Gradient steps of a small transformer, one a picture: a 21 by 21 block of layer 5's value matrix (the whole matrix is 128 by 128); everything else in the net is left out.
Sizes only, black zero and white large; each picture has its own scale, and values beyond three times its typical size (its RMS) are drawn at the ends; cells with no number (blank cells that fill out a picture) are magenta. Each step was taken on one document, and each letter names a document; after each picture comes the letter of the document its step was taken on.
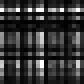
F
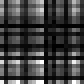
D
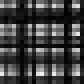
F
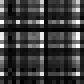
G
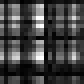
D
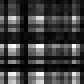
D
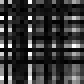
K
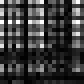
D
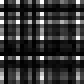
G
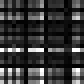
D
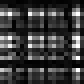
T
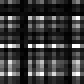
T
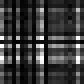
G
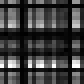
T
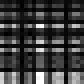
F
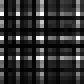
G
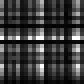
G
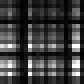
T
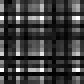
D
